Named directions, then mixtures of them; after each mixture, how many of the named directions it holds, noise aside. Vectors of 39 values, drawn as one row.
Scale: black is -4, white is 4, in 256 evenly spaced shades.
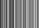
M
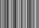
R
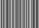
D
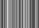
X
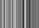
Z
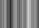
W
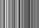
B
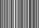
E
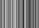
one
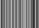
two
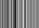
two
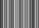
three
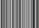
two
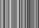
two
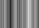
one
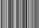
one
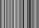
three
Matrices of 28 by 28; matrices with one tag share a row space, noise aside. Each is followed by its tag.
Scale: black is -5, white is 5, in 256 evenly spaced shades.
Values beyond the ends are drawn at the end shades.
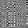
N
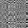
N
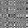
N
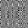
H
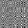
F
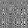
F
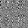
H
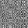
F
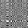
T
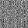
F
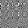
H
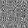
F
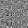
T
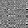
N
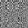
H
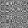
T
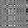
N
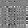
N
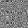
T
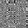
N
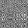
F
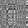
N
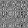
F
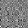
H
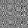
F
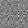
H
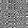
N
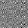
F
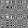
T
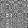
T
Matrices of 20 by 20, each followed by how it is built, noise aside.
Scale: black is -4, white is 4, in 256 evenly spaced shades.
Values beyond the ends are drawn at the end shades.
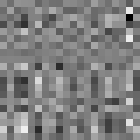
low rank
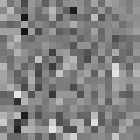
low rank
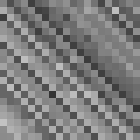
Toeplitz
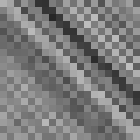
Toeplitz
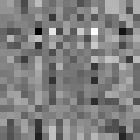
low rank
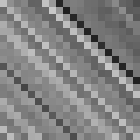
Toeplitz
